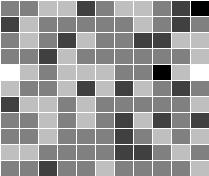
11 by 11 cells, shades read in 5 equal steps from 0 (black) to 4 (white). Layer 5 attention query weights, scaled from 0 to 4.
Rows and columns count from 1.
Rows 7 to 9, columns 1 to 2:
1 3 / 2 2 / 2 2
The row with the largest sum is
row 5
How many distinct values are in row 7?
3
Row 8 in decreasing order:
3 3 3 2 2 2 2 2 1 1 1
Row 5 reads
4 3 2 3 3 3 2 2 0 3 4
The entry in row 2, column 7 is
2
